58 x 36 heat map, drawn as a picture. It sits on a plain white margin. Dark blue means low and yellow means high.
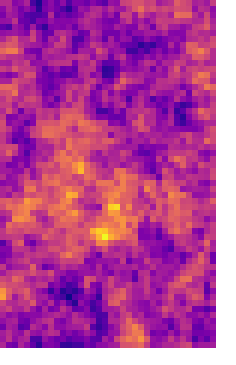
On average the colour sits 40% of the way up the scale. No regular stripes run through it. The centre is the ninth with the highest average. The halves do not mirror each other. The values follow a bell shape.
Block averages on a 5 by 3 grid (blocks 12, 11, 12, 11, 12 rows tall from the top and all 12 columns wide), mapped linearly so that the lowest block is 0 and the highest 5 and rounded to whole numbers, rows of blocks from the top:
0 0 2 | 2 2 1 | 4 5 3 | 4 5 2 | 1 1 1
